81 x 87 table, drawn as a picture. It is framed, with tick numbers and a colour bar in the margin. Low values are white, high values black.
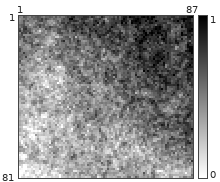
Ninth with the highest average: top right. Ninth with the lowest average: bottom left. Mirror symmetry: none. Slope: up to the top right. Grain: blotchy.
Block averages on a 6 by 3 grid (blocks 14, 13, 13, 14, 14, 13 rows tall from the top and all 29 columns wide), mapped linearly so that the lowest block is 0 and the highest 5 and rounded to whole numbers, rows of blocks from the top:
345 / 235 / 134 / 123 / 013 / 011
